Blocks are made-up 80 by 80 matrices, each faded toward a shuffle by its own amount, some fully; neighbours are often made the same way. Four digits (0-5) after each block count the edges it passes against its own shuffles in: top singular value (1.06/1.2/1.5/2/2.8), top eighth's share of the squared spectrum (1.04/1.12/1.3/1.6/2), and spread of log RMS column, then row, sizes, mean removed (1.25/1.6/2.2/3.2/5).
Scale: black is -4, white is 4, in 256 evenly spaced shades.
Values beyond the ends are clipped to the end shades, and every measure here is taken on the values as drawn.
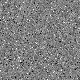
0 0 0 0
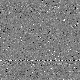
3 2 0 1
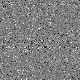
1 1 0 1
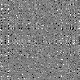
4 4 2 2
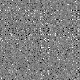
4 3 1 2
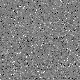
2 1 0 0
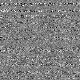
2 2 0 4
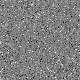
0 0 0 0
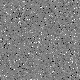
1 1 0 0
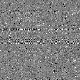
4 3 1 3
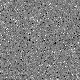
1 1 0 0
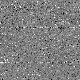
3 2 0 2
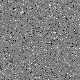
0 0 0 0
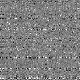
4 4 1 3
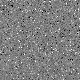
1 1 0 0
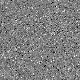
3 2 0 1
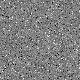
0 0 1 0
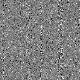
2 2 3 0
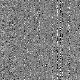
2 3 3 0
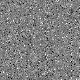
1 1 2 0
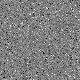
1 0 0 0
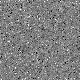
0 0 0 0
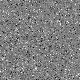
0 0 0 0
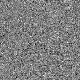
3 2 1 1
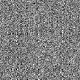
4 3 2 2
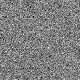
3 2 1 0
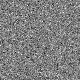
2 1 0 0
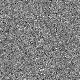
1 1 0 0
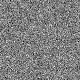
1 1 0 0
